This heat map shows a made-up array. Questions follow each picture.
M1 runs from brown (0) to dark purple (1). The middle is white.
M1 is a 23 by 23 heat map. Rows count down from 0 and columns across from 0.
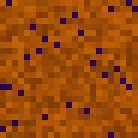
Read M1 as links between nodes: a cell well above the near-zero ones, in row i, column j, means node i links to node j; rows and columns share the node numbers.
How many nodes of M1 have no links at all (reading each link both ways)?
0
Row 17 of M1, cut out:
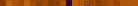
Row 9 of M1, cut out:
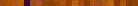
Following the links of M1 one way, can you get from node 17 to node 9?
yes
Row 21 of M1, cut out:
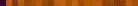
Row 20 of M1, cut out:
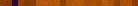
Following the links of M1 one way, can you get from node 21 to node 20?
no
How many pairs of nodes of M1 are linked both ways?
1
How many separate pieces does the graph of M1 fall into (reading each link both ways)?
3
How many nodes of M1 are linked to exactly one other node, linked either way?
1
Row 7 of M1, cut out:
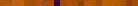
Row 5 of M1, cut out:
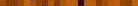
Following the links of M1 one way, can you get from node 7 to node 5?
yes
